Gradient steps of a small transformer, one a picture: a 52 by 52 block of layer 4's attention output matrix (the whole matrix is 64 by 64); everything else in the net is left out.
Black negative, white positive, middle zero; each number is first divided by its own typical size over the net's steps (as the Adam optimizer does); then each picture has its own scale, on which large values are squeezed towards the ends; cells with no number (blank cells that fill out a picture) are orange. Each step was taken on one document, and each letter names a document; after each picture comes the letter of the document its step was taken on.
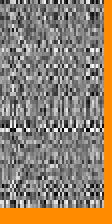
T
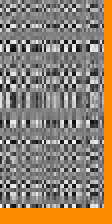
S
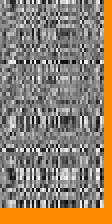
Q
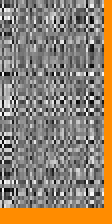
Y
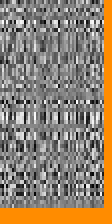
T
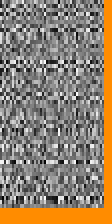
T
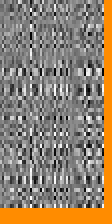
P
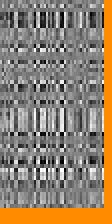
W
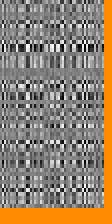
Y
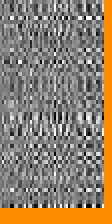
P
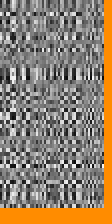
S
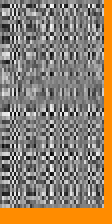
S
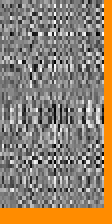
P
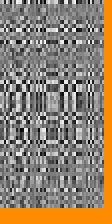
S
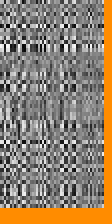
S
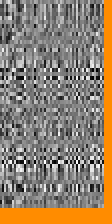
T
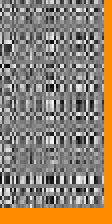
Y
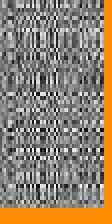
Q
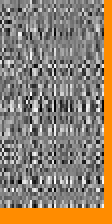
P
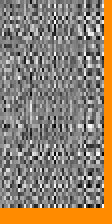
P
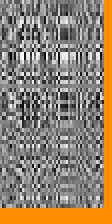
Q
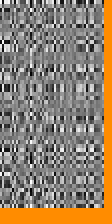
Y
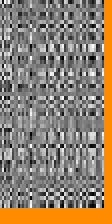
W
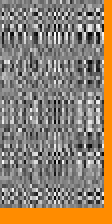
P
